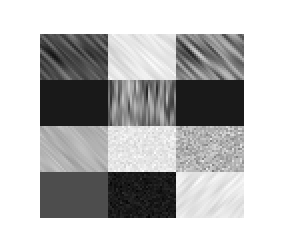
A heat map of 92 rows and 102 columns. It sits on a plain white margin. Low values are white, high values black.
It is made of 4 by 3 panels. Panel 1,1: high, slanting down to the right. Panel 1,2: very low, slanting down to the right, faint in contrast. Panel 1,3: middling, slanting down to the right, strong in contrast. Panel 2,1: very high, flat. Panel 2,2: middling, streaked downward, strong in contrast. Panel 2,3: very high, flat. Panel 3,1: low, slanting down to the right, faint in contrast. Panel 3,2: very low, fine-grained, faint in contrast. Panel 3,3: low, fine-grained. Panel 4,1: high, flat. Panel 4,2: very high, fine-grained, faint in contrast. Panel 4,3: very low, slanting up to the right, faint in contrast.
